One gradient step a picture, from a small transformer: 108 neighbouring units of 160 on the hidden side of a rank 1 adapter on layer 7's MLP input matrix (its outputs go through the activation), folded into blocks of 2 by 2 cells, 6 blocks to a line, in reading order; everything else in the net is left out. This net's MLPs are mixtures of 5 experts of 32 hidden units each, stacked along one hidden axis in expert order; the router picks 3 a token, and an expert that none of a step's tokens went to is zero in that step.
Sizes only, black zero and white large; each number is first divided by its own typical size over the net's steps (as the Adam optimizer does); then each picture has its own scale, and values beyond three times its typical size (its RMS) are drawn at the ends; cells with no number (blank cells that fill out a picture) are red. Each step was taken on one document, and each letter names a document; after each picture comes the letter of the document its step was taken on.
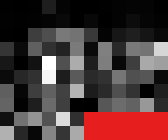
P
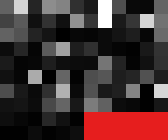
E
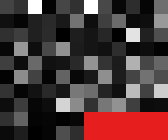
E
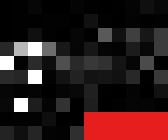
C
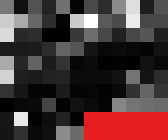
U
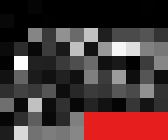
P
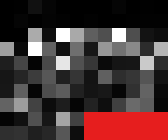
P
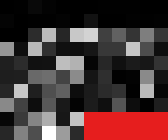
P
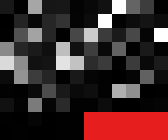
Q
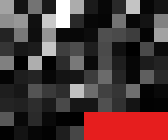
E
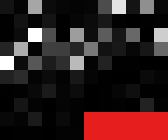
Q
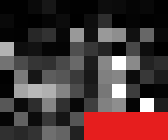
P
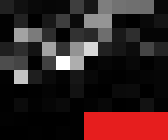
Q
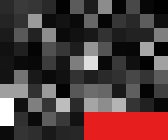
E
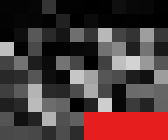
P
